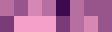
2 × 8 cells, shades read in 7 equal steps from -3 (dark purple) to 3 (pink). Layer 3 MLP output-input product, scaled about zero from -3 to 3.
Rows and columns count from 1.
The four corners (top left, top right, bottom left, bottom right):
1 0 -1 0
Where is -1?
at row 2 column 1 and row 2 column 5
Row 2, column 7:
2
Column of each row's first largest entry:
3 2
